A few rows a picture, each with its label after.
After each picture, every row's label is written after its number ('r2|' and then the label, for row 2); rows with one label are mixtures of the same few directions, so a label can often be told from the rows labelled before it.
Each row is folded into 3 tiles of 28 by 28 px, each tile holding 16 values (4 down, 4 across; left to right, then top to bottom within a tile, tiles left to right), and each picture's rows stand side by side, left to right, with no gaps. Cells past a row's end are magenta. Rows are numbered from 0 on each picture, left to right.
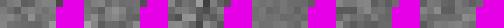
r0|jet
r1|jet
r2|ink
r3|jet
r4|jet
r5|jet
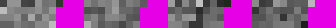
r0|jet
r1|jet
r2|ink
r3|jet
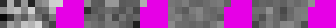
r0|ink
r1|jet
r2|jet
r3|jet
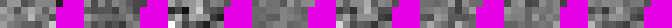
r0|jet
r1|ink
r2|jet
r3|ink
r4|jet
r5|ink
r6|jet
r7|jet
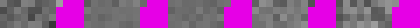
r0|jet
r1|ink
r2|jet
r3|jet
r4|ink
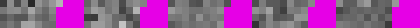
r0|ink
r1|ink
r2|jet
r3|jet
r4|jet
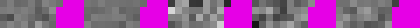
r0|ink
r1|jet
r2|jet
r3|jet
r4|jet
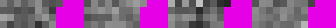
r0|ink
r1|ink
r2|ink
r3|jet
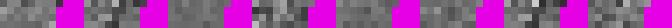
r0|jet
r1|ink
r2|ink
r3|jet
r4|ink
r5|jet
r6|ink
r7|ink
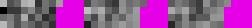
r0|jet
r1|jet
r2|jet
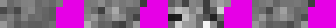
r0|jet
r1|jet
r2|ink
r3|jet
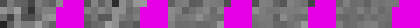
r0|jet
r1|ink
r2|jet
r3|jet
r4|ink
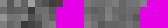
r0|ink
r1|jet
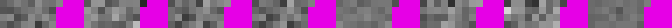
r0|ink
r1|jet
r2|ink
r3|ink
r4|jet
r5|ink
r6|jet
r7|jet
